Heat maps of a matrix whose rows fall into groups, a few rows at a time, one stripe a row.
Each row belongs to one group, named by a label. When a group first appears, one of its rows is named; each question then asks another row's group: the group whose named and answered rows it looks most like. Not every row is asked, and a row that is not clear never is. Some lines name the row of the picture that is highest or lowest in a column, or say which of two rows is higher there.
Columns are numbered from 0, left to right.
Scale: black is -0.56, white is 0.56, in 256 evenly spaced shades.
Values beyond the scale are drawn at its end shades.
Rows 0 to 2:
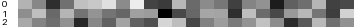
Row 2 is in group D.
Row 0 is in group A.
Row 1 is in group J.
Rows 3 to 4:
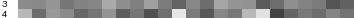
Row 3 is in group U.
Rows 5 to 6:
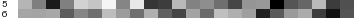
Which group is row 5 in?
A
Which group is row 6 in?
U
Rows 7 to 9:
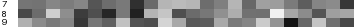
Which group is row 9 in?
D
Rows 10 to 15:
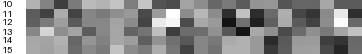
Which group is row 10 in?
A
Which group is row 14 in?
U
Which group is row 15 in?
U
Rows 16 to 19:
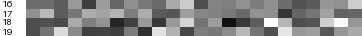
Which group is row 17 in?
A
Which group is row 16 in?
D
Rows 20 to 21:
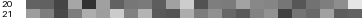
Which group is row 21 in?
A
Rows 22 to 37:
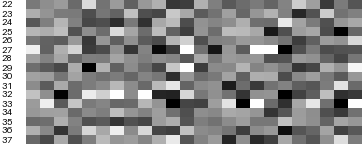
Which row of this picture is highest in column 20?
33
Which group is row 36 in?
A
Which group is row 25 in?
U
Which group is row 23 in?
D
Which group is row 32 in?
A
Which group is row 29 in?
D
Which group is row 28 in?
U
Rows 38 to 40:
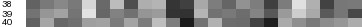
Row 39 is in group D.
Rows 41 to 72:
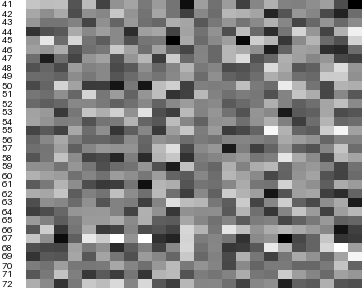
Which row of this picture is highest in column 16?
45
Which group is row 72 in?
A
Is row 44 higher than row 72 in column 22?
Yes
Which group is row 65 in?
A
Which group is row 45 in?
J
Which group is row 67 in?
A
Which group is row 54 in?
D
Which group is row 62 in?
U
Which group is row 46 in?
U
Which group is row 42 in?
U
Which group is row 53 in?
A
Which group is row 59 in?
J
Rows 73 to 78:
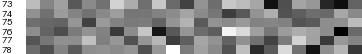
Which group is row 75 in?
D
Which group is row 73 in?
U
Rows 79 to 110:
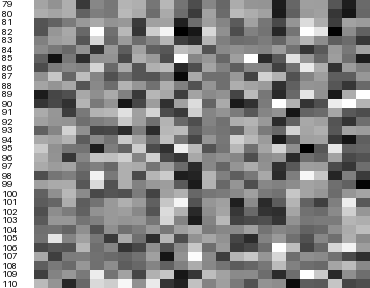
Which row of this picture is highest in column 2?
93
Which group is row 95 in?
D
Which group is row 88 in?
U
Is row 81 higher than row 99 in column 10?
No
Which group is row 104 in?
D
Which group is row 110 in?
A
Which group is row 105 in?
J
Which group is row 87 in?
J
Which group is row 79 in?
U
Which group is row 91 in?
A
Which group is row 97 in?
U
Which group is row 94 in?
U
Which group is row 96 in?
A
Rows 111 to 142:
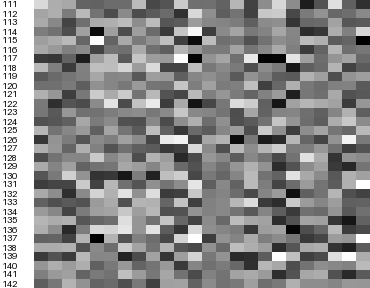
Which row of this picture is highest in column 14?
122
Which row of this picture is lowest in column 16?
117
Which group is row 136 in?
A
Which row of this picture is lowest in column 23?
115
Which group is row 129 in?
U
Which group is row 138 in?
U
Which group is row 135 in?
U
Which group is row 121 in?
A
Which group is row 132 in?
A
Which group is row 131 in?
D
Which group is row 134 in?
A
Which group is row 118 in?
A
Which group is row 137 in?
D
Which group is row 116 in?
D
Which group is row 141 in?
U
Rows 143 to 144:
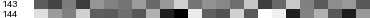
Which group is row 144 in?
J
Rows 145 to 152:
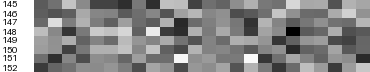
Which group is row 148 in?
A
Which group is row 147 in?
J
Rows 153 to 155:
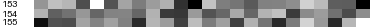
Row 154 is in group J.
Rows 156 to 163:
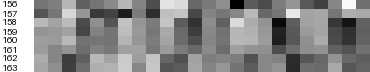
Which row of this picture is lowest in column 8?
157
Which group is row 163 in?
A
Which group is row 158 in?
U
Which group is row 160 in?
U
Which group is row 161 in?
U
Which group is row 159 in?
U
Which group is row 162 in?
A
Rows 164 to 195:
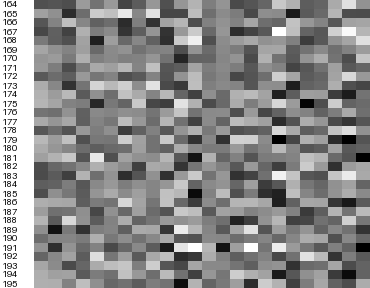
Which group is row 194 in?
U
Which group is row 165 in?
A
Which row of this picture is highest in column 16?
195
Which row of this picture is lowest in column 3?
189
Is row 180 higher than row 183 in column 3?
No
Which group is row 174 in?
U
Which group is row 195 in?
J
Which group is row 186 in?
U
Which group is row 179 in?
U
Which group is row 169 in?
J
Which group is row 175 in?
D
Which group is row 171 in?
A
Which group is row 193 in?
A
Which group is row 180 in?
D
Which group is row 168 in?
D
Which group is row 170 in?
J
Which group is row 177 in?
U
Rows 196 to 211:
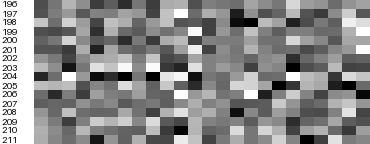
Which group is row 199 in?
D
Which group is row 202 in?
A
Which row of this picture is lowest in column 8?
204
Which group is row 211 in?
D
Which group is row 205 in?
U
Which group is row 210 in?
J
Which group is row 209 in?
A
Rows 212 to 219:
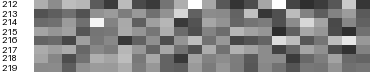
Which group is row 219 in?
A
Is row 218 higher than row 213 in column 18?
No
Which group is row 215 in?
U
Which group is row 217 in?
U
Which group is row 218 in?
A
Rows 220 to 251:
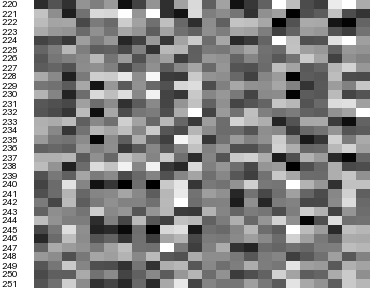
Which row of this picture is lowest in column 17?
222
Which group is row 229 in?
D
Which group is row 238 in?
A
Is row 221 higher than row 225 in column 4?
Yes
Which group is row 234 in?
A
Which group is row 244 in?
D
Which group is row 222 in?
U
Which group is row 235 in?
D
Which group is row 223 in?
U
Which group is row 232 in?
D
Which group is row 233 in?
U
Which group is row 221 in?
A
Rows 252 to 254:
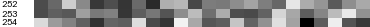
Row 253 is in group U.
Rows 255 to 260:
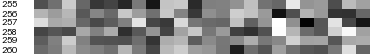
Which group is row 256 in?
U
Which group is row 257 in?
D
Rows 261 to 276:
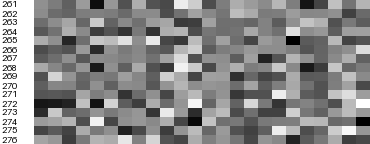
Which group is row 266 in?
D
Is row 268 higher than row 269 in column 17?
Yes
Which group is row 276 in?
A
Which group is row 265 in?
A
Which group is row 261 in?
D
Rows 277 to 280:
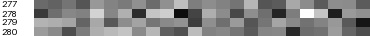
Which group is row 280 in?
A
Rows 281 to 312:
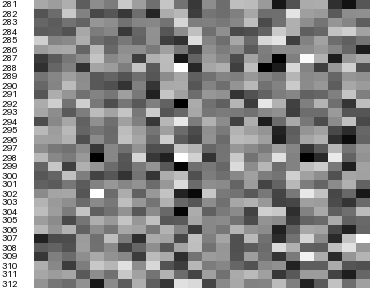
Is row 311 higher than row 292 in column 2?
Yes
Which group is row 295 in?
U
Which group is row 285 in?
J
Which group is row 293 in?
A
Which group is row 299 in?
J
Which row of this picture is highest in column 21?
298
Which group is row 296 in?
U
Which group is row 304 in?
J
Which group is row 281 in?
U
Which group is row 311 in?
U
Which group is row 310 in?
A
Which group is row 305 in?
A
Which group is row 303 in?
U
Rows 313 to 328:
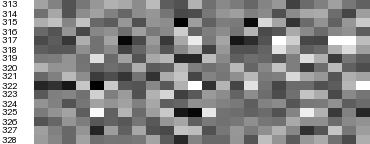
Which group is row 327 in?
D
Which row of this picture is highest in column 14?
320
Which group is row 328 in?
J
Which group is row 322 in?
D
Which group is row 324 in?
A
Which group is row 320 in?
D
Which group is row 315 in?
J
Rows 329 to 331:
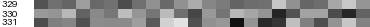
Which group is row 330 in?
U
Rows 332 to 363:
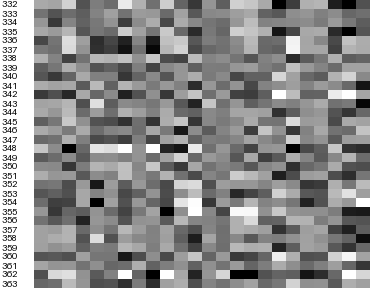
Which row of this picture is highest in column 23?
354
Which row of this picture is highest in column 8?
348
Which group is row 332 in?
U
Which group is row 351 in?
U
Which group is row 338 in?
A
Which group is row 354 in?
D
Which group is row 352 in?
D
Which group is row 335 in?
U
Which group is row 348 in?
A
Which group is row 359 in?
U
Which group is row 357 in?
U
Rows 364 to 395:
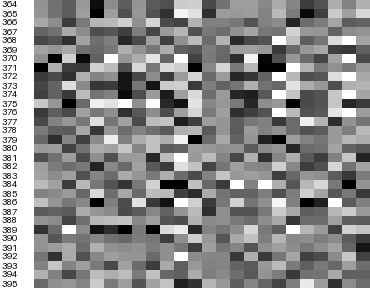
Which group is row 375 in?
A
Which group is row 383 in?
U
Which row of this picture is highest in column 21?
386
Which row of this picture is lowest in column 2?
375
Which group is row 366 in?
A
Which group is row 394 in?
A
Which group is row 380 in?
A
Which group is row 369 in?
U
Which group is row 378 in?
D
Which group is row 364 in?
D
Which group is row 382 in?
D
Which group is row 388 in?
A
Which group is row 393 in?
J
